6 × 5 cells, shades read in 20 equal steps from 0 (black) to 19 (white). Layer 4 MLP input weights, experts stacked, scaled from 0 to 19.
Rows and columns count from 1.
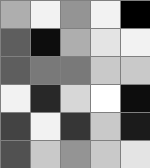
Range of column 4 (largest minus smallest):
4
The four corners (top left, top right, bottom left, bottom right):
13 0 6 17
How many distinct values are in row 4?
5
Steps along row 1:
up down up down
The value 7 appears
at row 2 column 1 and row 3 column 1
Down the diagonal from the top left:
13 1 9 19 2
